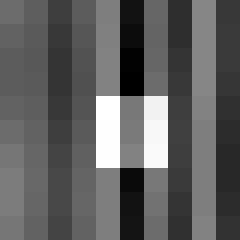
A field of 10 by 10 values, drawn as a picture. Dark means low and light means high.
The ninth with the highest average is the centre. Values change most from cell to cell in the centre. No overall slope runs across the table. In the centre lies a patch that is higher than the rest.
